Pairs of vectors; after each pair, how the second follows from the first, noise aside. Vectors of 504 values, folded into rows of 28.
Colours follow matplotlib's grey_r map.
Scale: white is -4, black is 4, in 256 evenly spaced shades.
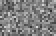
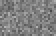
shrunk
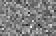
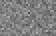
shrunk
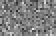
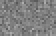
shrunk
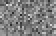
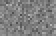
shrunk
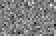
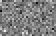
reversed
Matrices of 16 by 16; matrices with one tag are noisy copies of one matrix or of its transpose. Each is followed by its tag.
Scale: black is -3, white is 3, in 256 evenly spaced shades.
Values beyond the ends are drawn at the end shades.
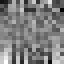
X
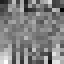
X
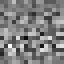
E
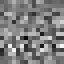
E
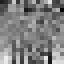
X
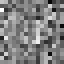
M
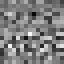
E
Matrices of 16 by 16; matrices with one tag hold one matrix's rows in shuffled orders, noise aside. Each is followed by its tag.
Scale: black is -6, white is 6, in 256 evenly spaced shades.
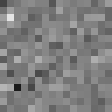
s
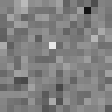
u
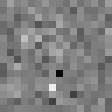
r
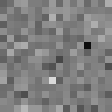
u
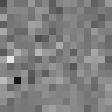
s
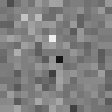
r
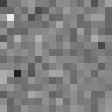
s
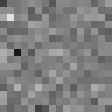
s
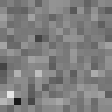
s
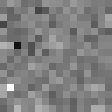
s
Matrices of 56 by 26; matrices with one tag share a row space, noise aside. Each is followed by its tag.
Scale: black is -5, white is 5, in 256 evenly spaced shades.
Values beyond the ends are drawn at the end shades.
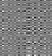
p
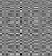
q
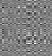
p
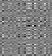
p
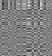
p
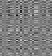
q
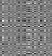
p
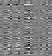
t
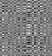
p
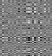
p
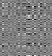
p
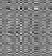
q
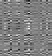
t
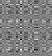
q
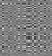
p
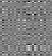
p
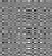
p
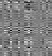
t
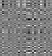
p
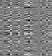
t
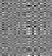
p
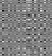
p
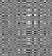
p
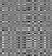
p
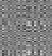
p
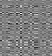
q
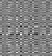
q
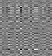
q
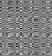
q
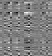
t
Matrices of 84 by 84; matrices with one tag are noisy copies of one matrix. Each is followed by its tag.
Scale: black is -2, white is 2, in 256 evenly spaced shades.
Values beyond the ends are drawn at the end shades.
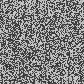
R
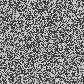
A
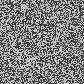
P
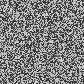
A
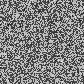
A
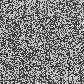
R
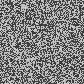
P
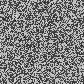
A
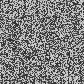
R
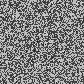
A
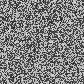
A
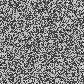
A
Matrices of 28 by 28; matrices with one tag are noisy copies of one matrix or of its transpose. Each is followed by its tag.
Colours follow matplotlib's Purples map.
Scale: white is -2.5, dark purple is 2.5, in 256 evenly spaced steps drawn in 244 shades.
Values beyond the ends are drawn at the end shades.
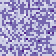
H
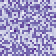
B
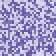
H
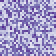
B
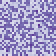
B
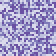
H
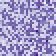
H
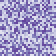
B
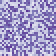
B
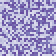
H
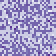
B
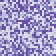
B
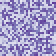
H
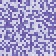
B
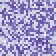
H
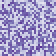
H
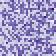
H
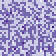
H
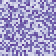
B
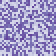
B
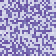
B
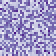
B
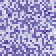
B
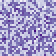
H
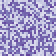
H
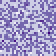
B
